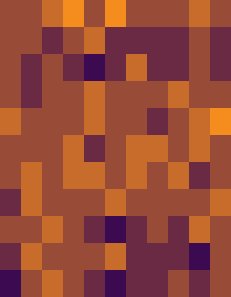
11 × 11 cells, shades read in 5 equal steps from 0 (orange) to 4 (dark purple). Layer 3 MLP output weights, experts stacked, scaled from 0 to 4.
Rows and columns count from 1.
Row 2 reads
2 2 3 2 1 3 3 3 3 2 3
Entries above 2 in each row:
0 6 7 1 1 1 1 1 4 5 6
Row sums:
16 27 29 21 18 19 18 20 25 26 29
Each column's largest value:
4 3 3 3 4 4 3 3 3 4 3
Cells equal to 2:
59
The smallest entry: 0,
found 3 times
